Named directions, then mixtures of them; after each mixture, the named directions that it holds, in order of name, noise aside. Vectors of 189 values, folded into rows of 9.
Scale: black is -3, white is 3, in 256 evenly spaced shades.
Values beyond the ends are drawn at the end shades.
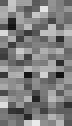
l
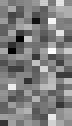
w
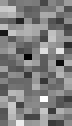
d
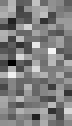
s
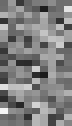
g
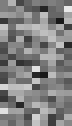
g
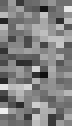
g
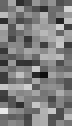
g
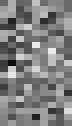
s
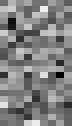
l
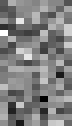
d, l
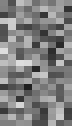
g, s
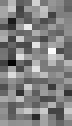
s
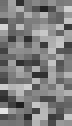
g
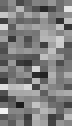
g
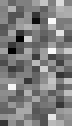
w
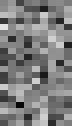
d, g
